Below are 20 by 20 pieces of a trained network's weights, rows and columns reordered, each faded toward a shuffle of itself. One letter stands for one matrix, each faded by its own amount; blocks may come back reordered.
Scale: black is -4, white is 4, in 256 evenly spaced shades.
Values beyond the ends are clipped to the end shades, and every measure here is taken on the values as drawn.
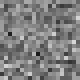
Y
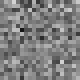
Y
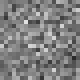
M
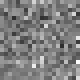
M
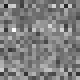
Y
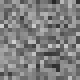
Y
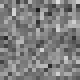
M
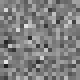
M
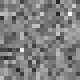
M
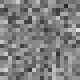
Y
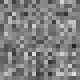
Y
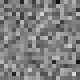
Y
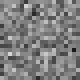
Y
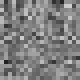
Y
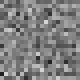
Y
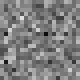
Y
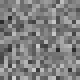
Y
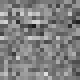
Y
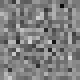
M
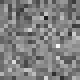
Y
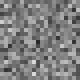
Y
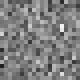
M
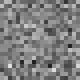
Y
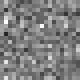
M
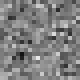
M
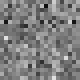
M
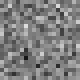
M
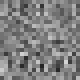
Y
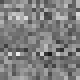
Y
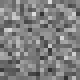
M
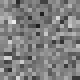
M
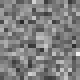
Y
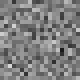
M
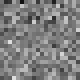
Y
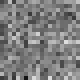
Y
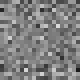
Y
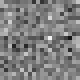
M
